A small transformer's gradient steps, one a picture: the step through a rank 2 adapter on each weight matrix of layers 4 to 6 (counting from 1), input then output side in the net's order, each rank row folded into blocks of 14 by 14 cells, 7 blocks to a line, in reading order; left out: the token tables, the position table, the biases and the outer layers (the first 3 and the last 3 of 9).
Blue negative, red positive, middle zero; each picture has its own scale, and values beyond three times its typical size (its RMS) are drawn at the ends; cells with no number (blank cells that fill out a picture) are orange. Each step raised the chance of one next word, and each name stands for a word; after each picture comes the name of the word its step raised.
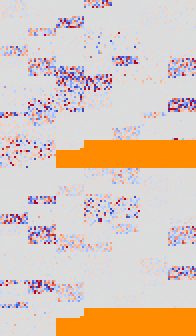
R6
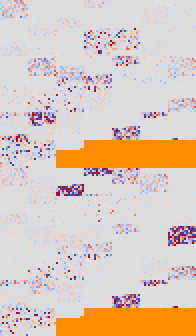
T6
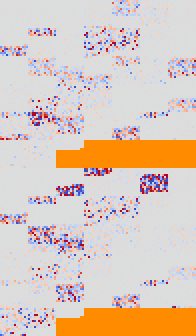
T6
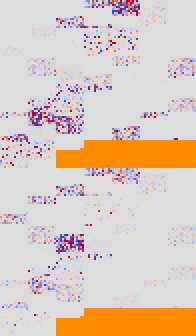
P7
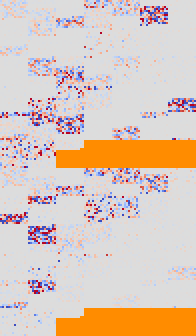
R6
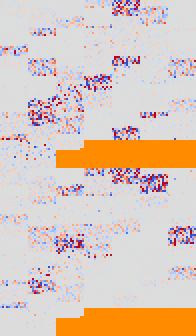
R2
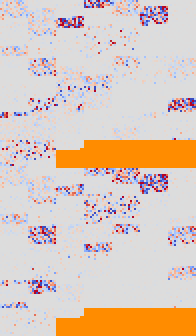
R6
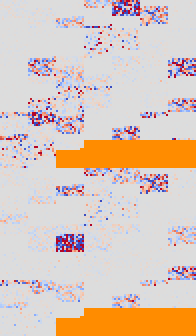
P7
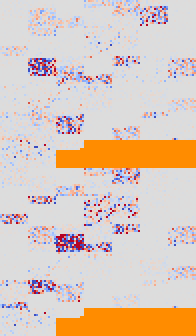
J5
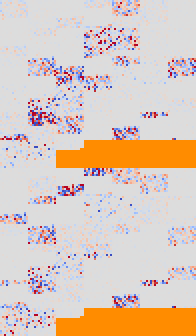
T6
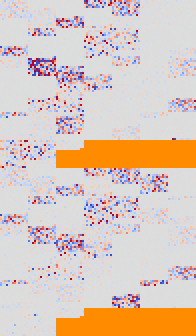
J5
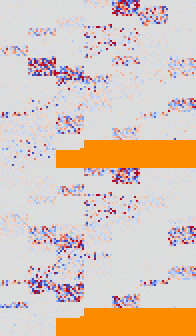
J5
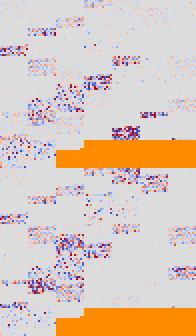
R2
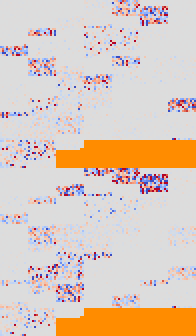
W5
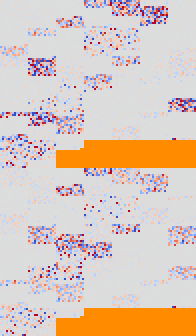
W5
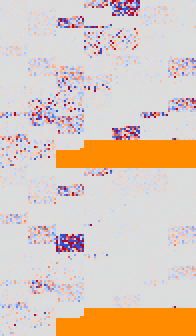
P7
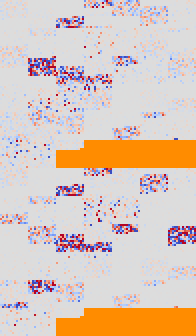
J5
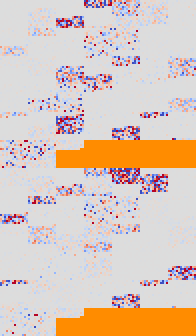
R2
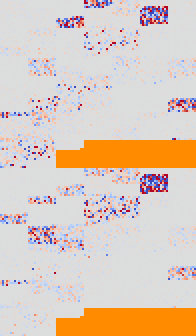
R6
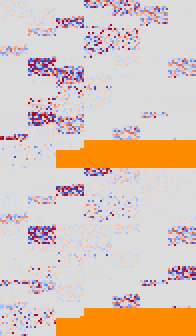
T6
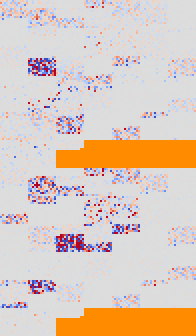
J5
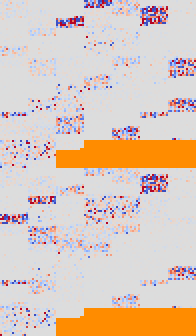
R6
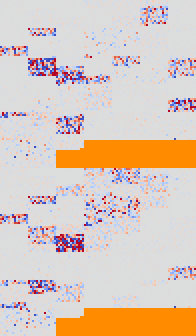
J5
